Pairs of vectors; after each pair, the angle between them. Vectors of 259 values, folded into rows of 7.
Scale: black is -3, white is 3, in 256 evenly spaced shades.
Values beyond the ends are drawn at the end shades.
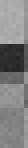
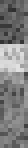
nearly opposite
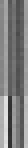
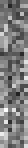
partly aligned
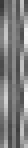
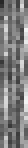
nearly parallel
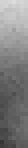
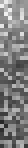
partly aligned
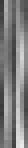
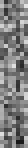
partly opposed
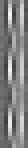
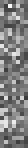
orthogonal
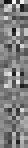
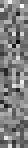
partly opposed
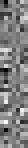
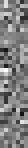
nearly opposite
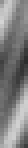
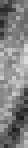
nearly opposite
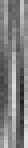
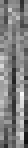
nearly opposite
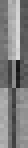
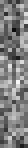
partly opposed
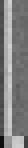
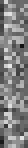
partly aligned
